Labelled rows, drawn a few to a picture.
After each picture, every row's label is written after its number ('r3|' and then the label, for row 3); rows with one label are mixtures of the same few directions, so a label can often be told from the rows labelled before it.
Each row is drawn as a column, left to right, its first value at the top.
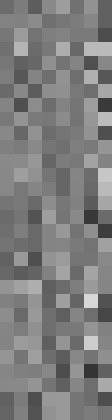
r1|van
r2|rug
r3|van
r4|van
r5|van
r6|van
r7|van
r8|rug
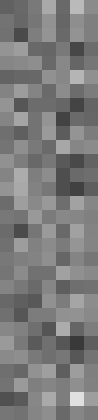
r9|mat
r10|rug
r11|van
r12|mat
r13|mat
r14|mat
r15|mat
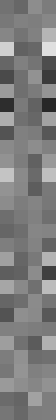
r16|rug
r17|van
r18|mat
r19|rug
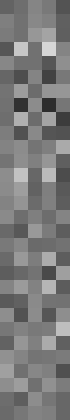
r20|van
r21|rug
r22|rug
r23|rug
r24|mat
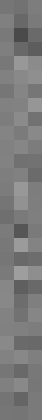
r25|van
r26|rug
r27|rug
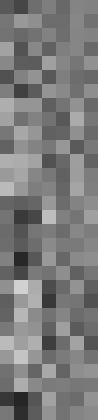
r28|mat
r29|van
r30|van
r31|van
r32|mat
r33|mat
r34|van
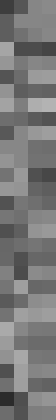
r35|mat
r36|van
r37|rug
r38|rug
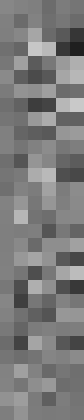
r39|mat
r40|van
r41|rug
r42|rug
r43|rug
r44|rug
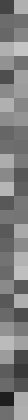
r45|mat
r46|van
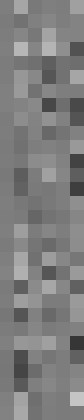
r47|van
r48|van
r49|van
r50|rug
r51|rug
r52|mat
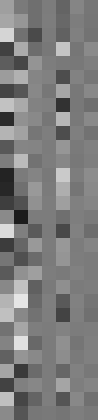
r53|rug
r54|van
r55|rug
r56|rug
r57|rug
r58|mat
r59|rug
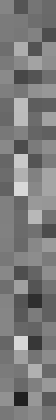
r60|mat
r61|mat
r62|van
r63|rug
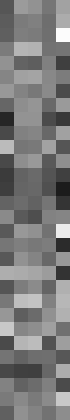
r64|mat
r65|van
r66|van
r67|mat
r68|rug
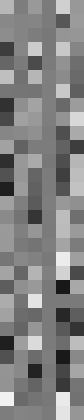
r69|mat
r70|mat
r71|van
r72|rug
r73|van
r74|mat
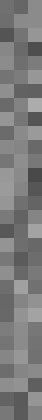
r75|rug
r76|van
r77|rug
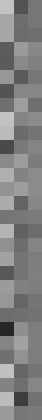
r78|mat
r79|mat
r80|rug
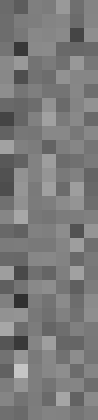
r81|mat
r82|van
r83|rug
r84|mat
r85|mat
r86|rug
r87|rug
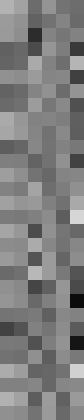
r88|mat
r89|mat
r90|rug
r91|van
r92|van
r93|van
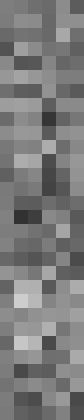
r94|rug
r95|van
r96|van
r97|mat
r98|rug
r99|van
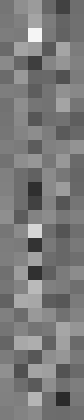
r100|van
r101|van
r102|rug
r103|van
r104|mat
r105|mat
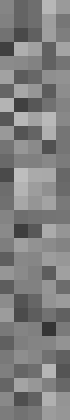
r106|rug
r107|rug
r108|rug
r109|mat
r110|van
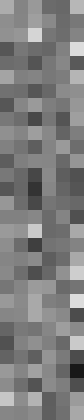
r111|mat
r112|rug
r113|rug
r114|van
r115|mat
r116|van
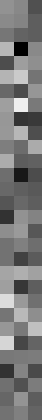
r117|van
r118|rug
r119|mat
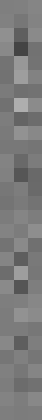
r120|rug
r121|rug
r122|rug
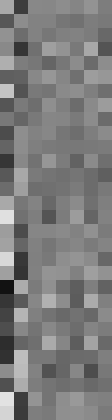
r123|van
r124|van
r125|mat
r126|van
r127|van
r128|van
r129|van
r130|rug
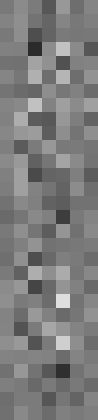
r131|van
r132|mat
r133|rug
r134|mat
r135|van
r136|mat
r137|rug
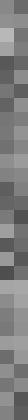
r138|rug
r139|van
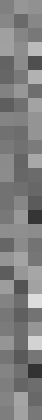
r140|rug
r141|van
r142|van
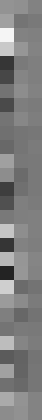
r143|rug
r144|van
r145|van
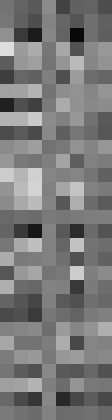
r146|rug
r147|rug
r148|rug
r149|mat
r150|mat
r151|rug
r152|mat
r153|mat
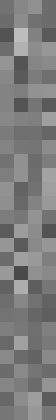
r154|rug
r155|rug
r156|van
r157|rug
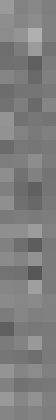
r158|mat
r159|rug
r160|rug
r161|rug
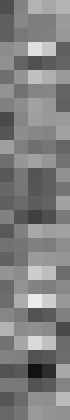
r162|mat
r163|van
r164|van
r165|van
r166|mat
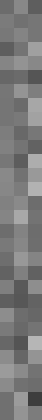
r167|van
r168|van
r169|mat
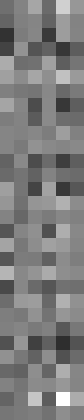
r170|rug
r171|van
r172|mat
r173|rug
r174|mat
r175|mat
